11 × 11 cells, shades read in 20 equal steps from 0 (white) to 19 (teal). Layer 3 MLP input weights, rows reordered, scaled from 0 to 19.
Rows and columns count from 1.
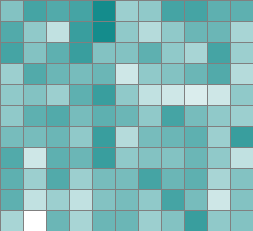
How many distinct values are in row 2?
8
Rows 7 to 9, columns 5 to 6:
16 6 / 16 9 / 11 11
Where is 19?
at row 1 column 5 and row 2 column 5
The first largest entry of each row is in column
5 5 4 2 5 8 5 5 7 8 9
